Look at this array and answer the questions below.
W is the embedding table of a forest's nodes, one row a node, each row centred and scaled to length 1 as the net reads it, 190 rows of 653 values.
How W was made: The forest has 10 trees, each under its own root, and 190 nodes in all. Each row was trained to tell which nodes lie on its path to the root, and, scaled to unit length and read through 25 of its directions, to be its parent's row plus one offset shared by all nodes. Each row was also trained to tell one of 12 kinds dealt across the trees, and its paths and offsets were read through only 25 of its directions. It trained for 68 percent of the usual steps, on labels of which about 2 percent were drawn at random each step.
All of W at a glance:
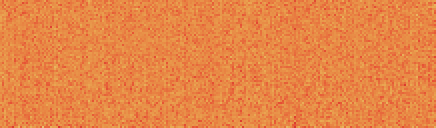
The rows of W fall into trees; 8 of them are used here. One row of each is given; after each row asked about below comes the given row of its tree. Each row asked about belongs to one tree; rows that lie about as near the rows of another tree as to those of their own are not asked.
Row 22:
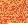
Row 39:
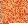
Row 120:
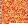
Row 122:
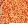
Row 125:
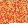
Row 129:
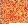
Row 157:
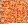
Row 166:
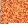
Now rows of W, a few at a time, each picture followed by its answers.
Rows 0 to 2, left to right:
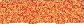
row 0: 166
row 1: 125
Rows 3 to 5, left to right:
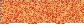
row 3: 129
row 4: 166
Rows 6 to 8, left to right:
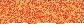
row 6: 122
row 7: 125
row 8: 125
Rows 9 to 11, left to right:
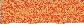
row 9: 22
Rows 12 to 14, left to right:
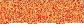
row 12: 125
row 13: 129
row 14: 39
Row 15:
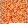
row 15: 120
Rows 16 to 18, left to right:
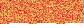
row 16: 120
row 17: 157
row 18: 39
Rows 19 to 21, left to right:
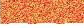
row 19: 120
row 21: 166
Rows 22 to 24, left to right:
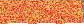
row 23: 120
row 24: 125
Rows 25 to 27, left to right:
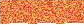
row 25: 166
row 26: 39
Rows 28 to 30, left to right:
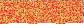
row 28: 125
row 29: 120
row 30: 39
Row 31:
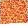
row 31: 166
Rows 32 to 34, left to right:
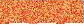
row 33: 122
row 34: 157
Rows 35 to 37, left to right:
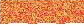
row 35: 166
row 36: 39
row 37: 120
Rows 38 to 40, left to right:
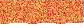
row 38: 39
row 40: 122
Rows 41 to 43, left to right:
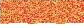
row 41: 120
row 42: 125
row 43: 166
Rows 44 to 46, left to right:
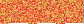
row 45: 39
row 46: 129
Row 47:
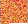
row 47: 39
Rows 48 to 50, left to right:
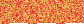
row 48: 39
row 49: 129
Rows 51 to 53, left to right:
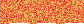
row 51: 39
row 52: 39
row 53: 122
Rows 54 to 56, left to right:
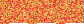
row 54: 22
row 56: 129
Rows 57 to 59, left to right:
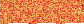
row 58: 157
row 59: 125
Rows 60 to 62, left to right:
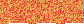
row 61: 39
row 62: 157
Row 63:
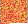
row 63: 129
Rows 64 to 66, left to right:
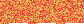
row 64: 39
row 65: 125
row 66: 120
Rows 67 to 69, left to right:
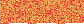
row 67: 129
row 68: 166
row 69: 166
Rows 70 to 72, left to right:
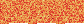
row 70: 157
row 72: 166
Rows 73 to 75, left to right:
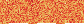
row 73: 166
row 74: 122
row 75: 125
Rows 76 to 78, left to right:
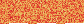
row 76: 129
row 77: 120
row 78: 39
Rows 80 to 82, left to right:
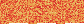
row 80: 122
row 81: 22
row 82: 120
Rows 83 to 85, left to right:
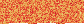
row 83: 166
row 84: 39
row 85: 129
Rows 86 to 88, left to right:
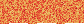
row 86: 39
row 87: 122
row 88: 157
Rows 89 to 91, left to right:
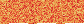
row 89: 120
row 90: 166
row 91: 39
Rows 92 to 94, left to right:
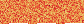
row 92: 39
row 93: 166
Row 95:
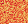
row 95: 129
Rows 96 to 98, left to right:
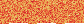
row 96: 157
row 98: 125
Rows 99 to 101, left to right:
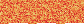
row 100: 120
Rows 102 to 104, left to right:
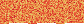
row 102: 120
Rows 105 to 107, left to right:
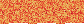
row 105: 39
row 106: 129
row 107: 120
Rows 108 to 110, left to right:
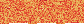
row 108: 39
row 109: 166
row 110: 22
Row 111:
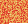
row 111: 125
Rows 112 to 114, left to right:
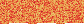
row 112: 120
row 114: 39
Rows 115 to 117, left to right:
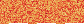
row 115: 129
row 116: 157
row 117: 120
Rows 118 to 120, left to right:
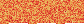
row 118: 120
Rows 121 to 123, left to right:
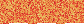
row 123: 166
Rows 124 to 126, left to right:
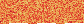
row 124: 166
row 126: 166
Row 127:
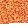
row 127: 166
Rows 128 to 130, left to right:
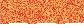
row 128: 166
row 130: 166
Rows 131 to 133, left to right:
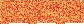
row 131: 120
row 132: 22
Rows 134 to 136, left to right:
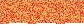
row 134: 166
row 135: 125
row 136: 120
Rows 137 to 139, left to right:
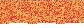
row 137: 22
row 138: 125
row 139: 129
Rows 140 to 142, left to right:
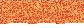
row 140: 125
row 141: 125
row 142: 125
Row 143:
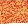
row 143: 122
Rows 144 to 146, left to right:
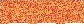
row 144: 122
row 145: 39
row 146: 39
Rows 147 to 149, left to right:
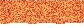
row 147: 122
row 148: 166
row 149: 166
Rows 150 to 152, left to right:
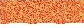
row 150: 157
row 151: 166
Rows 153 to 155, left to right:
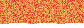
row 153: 39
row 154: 125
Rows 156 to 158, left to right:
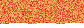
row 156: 129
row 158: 39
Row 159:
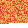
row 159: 157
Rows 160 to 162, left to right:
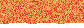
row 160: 39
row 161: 166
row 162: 39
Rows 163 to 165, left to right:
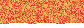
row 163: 129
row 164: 129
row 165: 120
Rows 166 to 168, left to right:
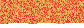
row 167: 120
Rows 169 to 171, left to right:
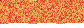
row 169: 129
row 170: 120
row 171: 122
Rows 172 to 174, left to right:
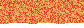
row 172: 122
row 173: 120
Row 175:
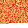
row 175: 129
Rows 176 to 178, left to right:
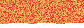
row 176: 129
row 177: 166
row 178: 120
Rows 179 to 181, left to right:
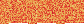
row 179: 129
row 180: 120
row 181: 120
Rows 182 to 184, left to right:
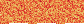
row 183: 39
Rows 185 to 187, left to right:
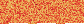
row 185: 157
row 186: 166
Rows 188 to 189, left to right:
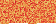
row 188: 129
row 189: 125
